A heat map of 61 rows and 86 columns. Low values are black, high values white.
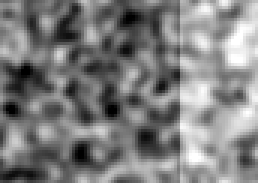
Average level on the scale: 50%. Seam: vertical, 70% of the way across, the right part higher. Stripes: none. Lone odd cells: none. Ninth with the highest average: top right.
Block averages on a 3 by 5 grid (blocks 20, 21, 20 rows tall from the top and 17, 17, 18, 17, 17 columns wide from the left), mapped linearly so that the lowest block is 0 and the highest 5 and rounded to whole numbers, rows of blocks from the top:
2 1 0 3 5 / 0 1 1 3 4 / 1 1 2 4 3
